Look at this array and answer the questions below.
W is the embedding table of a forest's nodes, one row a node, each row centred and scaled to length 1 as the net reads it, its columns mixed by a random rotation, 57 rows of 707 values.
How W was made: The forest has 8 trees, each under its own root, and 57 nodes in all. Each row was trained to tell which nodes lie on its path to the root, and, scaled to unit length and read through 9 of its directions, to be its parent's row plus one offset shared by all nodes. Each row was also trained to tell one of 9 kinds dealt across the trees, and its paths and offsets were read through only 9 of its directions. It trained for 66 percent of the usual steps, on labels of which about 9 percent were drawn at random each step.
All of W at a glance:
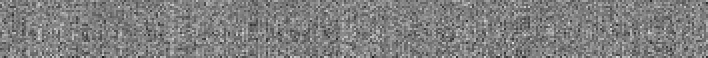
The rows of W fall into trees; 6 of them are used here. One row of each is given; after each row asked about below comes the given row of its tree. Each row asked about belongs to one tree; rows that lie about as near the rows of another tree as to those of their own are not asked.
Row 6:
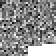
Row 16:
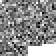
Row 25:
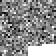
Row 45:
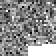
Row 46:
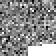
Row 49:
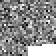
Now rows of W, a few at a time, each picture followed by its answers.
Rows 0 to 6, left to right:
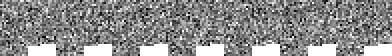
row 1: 16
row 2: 25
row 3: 6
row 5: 49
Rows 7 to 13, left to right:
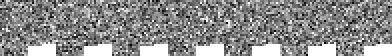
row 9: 45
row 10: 16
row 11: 25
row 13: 25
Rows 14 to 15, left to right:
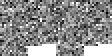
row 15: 6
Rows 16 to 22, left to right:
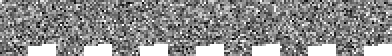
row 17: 49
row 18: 25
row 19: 16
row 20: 16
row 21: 46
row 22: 16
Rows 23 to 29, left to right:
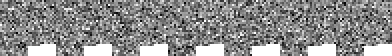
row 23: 25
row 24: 25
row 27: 16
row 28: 46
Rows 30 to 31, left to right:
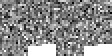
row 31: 25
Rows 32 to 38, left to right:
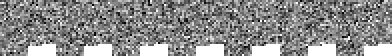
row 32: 45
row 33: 49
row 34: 45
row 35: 45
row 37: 6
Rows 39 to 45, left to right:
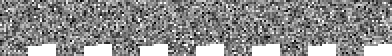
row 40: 46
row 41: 25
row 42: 16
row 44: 16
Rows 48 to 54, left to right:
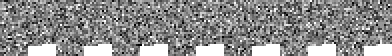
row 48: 16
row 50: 49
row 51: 25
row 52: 46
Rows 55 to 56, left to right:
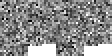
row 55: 25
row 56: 16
